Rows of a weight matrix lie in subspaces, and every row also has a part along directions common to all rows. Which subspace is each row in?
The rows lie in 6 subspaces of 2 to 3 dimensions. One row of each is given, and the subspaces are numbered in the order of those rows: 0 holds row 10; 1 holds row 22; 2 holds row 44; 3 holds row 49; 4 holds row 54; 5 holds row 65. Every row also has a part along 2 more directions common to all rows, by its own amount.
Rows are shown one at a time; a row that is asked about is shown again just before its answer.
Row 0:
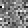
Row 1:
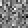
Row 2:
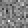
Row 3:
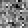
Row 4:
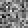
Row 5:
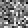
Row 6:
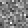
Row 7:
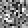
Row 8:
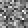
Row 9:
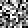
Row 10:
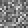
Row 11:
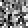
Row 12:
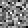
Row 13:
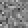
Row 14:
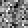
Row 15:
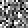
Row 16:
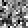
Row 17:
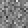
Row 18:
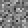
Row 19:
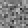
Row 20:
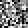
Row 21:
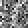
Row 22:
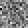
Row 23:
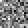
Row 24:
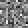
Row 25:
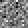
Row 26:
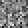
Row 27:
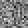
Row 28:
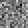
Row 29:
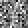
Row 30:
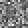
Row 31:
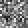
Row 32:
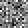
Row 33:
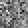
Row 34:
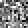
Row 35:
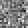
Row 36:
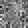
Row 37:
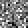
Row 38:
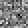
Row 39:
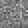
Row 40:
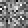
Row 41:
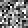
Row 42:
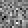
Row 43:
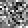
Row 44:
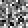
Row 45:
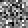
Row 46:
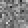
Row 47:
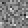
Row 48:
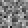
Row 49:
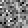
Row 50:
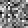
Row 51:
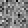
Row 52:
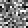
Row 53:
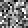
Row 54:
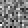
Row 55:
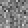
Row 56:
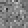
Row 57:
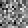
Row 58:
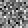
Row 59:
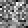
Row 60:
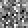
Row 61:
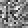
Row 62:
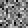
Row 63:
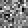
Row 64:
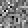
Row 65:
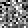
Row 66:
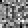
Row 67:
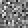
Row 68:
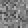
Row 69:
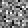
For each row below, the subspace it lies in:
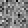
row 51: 4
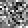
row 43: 1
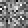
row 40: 1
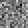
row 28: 5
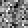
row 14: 3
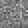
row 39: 1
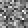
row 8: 4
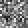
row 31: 3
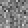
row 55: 0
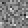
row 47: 1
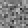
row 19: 4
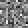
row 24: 0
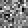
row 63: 0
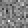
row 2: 2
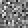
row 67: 4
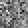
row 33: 3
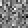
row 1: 4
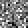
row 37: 5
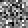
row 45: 3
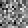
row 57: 4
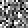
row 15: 4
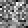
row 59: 1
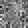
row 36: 5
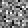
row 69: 1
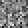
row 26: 2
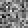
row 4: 3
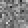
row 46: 3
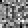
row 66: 2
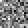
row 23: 2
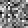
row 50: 3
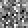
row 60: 3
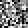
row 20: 5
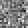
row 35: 5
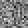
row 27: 0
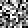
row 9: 0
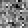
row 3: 3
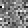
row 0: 5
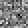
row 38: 4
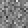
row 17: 4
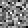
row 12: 1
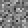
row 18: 5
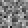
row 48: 2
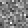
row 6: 1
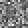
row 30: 5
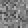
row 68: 3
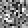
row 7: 0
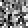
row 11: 2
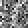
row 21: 4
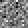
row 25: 3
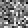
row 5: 0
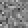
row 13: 4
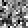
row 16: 2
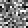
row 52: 5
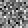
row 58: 1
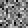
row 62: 4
